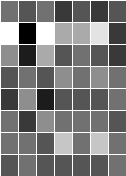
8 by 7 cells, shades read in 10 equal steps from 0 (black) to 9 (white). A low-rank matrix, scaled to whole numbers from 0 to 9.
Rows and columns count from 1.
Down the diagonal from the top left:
4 0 6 5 3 4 4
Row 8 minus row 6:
-1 2 -2 -1 -1 -1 1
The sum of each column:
34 23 34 33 31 35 26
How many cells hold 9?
2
